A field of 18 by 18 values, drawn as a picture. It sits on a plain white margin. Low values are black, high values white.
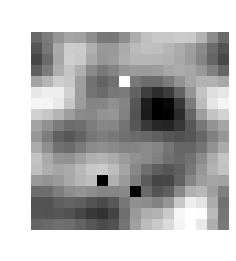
The values follow a bell shape. The centre is the ninth with the lowest average. Values change most from cell to cell in the bottom middle. Three lone cells stand out: one far higher and two far lower than their neighbours. No overall slope runs across the table.
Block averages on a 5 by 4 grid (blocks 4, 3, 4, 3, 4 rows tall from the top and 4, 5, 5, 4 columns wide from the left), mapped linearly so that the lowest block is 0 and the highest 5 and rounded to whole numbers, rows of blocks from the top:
2342
5204
2202
3313
1134
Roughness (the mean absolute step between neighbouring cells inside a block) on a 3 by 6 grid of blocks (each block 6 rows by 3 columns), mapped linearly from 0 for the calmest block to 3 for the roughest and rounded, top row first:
2 1 2 1 1 2 / 2 1 0 1 1 2 / 0 1 3 2 2 2
